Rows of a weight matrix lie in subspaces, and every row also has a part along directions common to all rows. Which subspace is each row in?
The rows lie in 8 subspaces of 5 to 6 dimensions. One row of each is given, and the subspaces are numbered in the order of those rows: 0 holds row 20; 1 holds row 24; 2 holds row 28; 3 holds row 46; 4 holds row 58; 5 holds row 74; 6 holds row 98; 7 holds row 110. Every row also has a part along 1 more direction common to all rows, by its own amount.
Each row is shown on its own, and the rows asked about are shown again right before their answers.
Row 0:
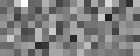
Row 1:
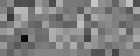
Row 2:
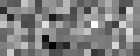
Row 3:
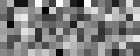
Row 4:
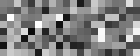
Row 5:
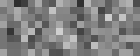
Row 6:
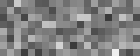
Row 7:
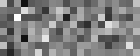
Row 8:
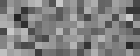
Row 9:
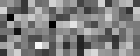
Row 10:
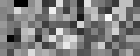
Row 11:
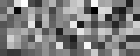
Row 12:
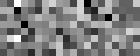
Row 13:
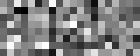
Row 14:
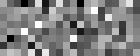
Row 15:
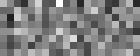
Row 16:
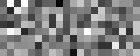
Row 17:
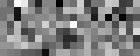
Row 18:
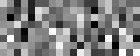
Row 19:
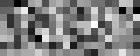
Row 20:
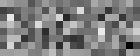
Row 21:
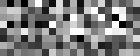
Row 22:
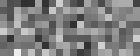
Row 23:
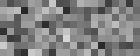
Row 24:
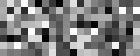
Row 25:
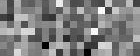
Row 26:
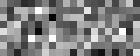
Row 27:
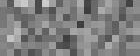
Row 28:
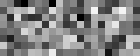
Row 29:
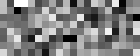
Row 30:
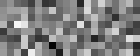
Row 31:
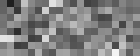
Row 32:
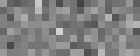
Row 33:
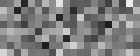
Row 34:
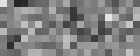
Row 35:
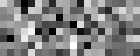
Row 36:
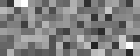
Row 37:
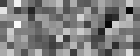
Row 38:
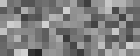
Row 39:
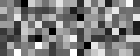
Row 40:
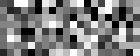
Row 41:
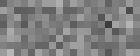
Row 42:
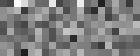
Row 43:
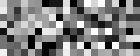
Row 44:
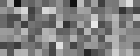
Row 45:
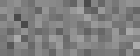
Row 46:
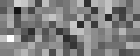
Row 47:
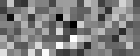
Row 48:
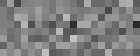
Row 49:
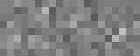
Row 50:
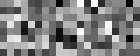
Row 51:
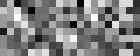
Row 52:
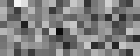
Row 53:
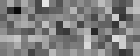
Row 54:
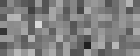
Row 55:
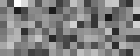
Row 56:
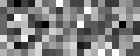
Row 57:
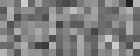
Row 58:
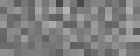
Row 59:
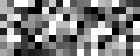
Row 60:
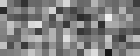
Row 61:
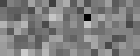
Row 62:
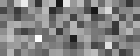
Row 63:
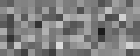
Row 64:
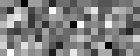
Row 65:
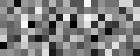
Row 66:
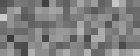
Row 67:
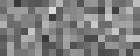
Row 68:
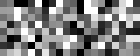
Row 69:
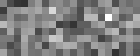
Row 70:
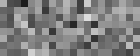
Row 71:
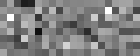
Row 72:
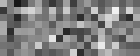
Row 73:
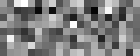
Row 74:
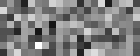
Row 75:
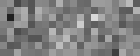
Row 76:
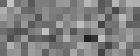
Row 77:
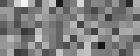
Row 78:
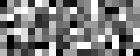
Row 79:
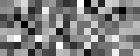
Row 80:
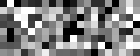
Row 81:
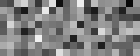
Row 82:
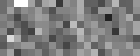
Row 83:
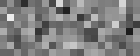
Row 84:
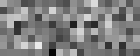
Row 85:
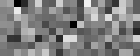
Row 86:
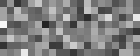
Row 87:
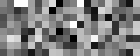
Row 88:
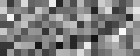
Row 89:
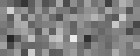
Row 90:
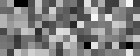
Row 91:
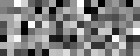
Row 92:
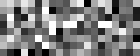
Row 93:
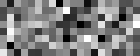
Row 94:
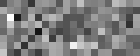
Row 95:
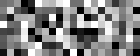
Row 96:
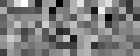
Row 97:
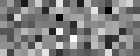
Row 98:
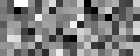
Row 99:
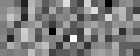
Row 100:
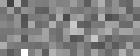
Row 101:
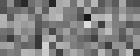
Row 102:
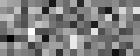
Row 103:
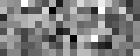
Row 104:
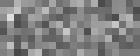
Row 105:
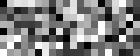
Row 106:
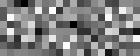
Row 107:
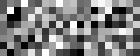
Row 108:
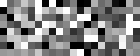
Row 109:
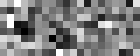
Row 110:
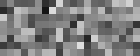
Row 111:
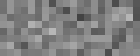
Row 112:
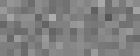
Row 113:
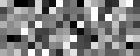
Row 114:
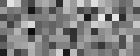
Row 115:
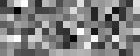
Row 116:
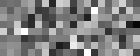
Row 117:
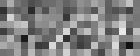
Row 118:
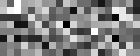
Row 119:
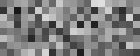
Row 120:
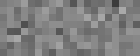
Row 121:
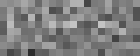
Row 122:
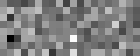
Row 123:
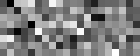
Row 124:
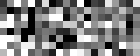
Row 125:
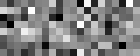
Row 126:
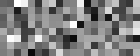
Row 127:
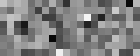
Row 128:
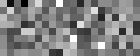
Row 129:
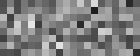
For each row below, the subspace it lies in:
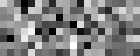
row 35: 1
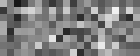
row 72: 6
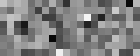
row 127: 3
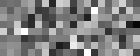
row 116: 4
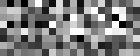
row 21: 2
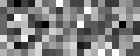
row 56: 1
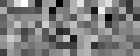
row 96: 6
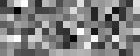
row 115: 7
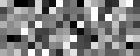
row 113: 0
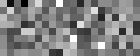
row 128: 1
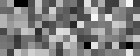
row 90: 0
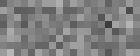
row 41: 6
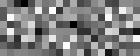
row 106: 4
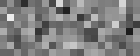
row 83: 4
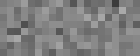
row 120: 1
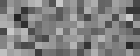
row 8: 2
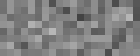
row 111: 2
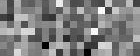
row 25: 7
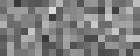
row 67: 4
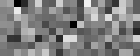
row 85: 6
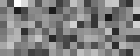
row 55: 1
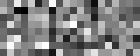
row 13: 5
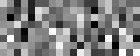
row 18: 5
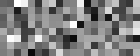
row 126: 6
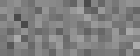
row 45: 1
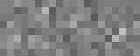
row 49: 5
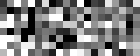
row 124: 3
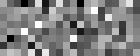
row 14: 0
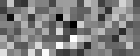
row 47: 2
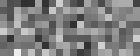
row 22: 7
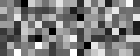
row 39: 5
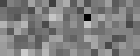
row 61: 3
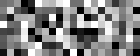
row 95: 1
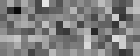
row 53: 7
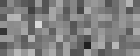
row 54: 0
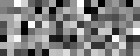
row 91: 3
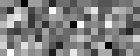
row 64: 3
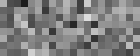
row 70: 2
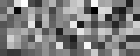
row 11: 3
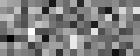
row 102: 1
